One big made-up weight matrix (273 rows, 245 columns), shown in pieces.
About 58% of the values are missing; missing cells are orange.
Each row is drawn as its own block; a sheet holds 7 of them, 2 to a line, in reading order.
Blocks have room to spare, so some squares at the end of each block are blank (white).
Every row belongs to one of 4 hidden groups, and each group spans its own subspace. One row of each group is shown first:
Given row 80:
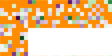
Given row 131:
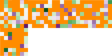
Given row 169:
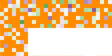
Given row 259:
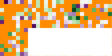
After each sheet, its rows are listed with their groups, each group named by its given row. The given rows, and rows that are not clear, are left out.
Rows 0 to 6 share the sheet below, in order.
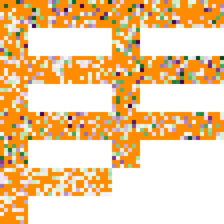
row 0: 131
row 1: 80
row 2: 169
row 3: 131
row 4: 259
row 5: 259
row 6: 80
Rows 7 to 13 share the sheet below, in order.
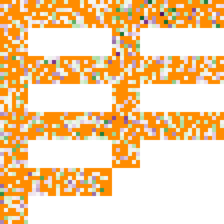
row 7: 80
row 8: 131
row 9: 80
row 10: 259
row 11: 80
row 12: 169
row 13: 80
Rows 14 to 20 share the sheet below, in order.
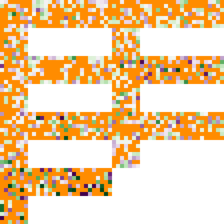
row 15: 131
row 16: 131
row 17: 80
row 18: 259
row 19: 131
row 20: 259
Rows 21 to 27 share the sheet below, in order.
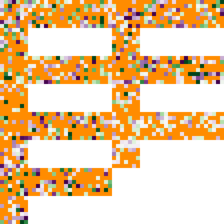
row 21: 80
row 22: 80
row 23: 169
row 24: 259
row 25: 131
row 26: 259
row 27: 259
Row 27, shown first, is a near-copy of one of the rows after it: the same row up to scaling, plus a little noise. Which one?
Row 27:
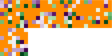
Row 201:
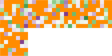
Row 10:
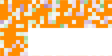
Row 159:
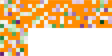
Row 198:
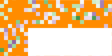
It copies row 201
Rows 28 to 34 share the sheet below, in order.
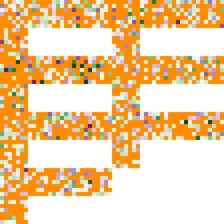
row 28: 259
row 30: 259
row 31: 80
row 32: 259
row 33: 259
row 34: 259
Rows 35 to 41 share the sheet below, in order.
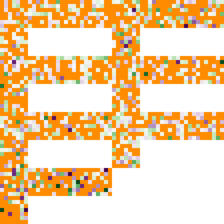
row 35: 131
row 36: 259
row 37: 169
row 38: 80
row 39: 80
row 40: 259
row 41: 131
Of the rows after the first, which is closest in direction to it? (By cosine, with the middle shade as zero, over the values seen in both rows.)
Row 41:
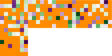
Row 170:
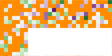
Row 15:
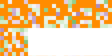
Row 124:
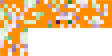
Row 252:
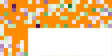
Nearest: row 252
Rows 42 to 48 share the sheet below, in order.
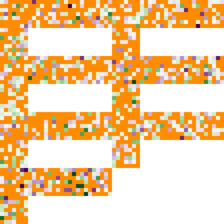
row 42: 259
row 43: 259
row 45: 131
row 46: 169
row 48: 259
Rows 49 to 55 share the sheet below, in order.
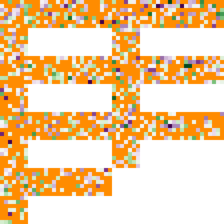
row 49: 80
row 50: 259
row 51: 169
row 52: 259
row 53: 80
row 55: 131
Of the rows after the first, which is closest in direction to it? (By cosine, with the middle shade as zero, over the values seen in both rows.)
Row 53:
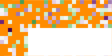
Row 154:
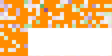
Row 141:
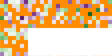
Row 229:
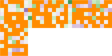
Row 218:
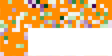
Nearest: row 141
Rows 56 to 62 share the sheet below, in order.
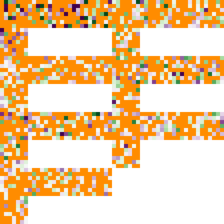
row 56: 259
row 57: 80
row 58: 259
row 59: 259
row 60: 80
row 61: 169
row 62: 169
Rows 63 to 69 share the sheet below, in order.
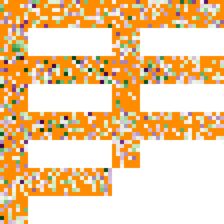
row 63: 169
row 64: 80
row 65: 169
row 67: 169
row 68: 80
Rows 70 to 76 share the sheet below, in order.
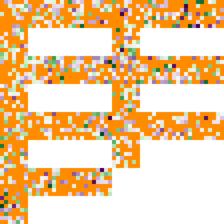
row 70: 259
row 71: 259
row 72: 80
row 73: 131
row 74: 80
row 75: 169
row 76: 169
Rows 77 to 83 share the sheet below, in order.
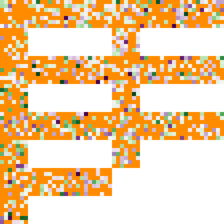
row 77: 169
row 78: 259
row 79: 259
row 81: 259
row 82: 131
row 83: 259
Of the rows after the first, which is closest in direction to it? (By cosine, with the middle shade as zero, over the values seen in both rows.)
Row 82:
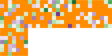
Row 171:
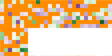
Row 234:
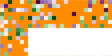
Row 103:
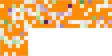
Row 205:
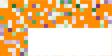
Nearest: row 234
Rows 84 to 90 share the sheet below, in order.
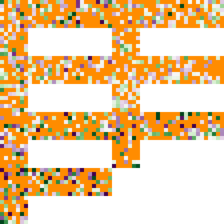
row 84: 80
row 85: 169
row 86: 80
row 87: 131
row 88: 259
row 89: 80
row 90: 131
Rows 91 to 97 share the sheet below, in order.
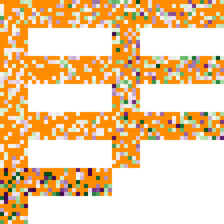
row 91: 80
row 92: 80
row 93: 131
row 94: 131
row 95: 169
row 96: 80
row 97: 259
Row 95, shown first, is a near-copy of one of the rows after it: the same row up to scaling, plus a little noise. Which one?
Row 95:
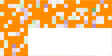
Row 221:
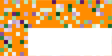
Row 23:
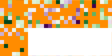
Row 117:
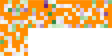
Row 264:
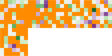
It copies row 264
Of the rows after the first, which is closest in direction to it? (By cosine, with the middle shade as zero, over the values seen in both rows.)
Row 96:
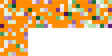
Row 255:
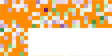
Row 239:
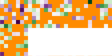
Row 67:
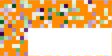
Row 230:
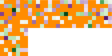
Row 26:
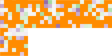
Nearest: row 255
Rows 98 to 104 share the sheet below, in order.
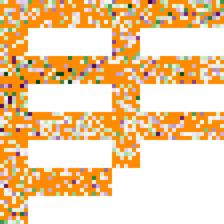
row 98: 80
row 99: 259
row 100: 131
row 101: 131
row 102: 80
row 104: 131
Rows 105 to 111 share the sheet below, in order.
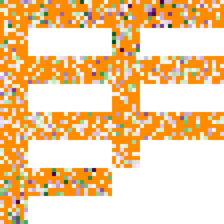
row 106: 259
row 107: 169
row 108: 259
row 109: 80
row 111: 80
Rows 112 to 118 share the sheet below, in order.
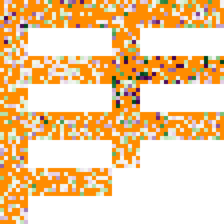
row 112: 169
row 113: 169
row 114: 169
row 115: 80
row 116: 131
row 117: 169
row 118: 131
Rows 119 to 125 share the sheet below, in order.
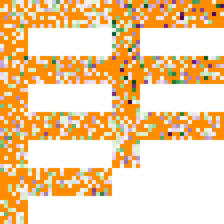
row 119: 131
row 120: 80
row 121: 80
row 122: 169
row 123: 169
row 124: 169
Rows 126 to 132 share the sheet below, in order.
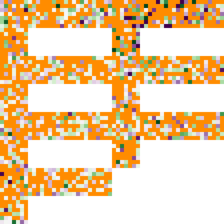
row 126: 169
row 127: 80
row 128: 131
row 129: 80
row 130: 80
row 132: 169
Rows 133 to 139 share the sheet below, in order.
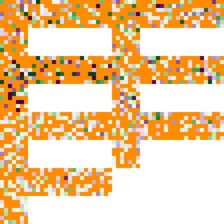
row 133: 169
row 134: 169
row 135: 131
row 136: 259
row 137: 259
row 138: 259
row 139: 131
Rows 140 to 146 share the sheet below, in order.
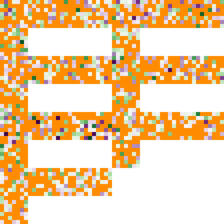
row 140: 259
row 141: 259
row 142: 169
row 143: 169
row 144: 169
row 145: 80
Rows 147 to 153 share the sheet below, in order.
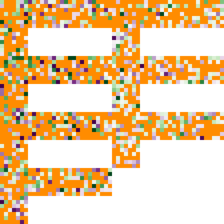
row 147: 80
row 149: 131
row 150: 169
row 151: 131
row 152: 169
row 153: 80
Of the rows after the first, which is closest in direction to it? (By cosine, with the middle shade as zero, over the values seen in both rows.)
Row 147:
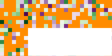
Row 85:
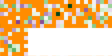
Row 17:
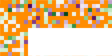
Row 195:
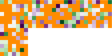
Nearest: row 195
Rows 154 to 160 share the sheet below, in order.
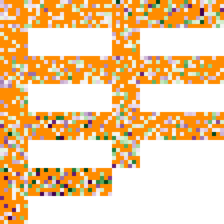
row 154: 131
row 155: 259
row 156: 80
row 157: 259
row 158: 259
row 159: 259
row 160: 259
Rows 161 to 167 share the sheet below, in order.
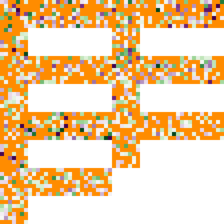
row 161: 169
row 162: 131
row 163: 131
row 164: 131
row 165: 169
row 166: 169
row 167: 131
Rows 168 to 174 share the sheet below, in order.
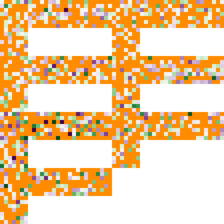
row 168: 131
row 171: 259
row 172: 131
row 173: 80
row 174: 131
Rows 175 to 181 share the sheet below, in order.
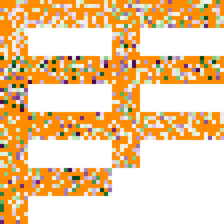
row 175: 131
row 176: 131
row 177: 80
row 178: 259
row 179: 80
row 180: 80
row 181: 259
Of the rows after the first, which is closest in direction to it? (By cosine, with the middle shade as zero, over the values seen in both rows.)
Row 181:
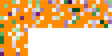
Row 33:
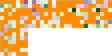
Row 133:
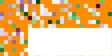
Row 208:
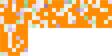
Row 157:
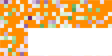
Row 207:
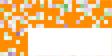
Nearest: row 33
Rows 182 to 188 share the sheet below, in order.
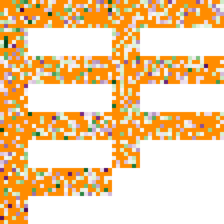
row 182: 169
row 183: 259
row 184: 169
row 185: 80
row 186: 80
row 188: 131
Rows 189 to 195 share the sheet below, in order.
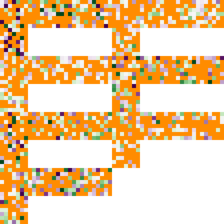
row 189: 80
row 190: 131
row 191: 131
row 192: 131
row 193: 169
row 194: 131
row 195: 80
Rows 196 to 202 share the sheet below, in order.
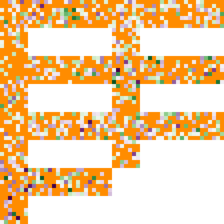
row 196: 259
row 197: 169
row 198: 259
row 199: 80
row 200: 259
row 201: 259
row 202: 80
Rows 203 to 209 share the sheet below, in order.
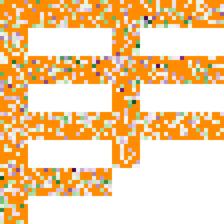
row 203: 169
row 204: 131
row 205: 80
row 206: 131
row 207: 131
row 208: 259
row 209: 131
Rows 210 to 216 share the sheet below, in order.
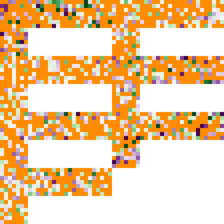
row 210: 259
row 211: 131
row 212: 169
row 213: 131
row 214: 80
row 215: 169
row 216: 80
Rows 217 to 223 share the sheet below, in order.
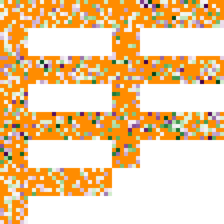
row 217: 131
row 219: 131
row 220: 169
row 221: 169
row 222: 169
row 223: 169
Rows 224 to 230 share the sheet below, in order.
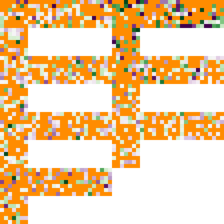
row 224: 80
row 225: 131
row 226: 80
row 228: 169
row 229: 169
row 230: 169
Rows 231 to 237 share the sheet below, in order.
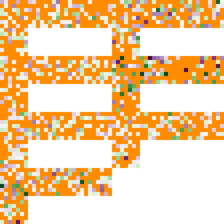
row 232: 131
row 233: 131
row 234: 169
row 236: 131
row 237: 80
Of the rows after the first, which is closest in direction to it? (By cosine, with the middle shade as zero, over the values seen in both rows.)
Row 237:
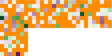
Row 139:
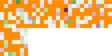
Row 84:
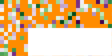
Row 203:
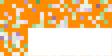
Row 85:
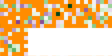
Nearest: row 85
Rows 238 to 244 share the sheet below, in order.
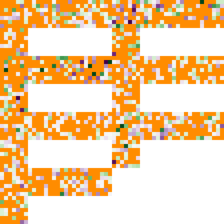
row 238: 80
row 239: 259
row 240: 80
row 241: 80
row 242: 80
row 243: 169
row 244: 259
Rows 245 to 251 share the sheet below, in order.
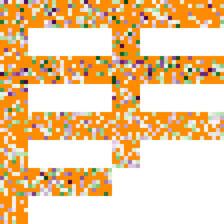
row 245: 259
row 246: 131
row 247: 80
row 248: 80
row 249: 169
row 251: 131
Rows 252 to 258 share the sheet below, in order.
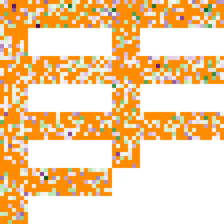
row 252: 169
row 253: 131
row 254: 80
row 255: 131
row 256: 131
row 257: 169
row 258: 131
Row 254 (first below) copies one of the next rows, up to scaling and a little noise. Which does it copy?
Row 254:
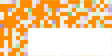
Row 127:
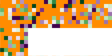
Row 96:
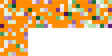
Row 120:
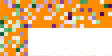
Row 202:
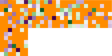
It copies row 96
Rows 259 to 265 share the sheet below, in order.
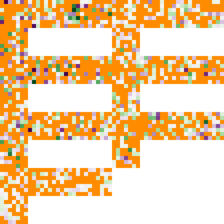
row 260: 259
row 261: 169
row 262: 131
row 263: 131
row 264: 169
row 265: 131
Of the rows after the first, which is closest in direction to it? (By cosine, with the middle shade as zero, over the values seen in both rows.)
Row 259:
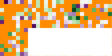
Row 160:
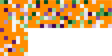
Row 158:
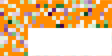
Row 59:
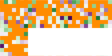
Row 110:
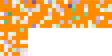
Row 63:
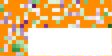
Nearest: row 110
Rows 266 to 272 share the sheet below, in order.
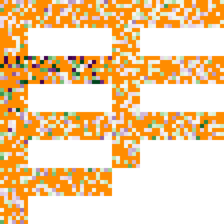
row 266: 131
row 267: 80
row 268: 131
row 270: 169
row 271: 259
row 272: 80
